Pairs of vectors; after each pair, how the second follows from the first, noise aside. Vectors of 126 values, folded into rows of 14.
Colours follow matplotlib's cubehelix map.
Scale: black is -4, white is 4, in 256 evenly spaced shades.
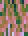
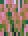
reversed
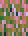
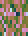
sign-scrambled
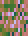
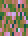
sign-scrambled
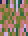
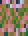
sign-scrambled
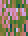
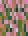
sign-scrambled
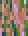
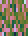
sign-scrambled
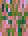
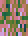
reversed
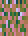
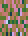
reversed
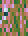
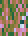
reversed
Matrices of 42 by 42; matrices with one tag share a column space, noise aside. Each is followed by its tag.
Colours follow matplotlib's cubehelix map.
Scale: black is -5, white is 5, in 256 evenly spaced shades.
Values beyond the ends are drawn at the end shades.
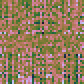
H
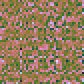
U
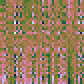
H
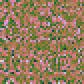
U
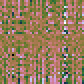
H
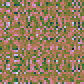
U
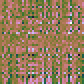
H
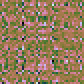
U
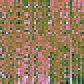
H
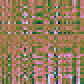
H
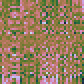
H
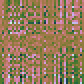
H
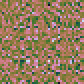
U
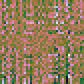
H
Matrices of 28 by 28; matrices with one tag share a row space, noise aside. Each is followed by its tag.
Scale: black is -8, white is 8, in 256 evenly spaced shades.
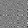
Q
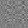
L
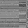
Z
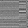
Z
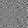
Q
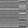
Z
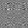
L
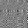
Q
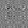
L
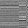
Z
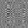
L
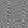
L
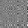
Q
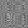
L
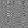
L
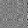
Q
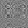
L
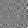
Q
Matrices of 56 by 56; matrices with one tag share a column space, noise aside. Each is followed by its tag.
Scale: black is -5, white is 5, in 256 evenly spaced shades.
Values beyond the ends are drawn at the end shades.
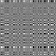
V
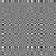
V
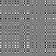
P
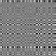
V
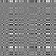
V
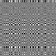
V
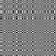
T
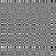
V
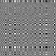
V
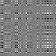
P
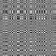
T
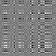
P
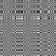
T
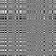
T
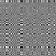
V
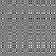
P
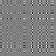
P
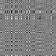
T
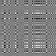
P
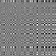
V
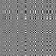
T
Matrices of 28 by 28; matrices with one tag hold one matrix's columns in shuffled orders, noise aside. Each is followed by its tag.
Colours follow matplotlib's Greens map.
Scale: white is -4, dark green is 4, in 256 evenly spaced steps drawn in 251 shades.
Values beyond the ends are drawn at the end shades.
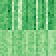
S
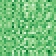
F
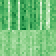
S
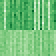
S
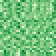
F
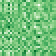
F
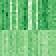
S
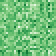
F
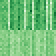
S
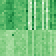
S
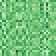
F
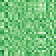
F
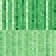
S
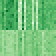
S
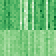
S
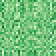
F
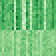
S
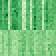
S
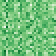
F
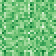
F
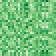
F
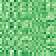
F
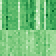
S
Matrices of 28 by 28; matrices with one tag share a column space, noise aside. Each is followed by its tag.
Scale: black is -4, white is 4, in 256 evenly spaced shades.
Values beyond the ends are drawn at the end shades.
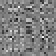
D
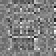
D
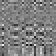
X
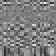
X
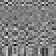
X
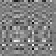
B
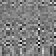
X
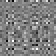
B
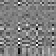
X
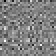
B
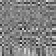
X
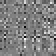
D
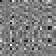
B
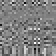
X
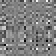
B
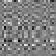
B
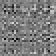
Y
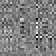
D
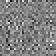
B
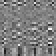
X
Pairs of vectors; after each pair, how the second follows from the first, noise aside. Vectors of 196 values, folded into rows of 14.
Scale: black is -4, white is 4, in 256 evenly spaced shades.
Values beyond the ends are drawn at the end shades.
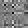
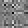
copied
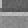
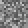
shuffled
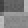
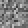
shuffled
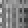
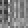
wrapped around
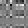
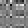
copied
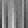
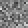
shuffled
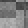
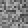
shuffled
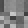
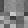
copied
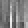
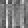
wrapped around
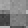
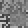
sign-scrambled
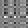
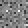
shuffled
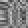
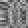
copied
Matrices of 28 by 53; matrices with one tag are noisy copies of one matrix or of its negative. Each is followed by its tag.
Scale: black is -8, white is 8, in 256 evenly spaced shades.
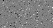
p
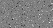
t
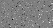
t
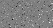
t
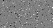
p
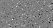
t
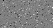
p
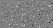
t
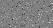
t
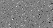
t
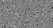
p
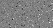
t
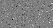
t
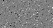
p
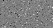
p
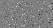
t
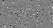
p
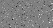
t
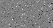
t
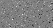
t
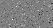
t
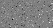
t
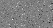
t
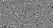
p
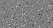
t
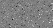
t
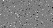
p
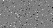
p
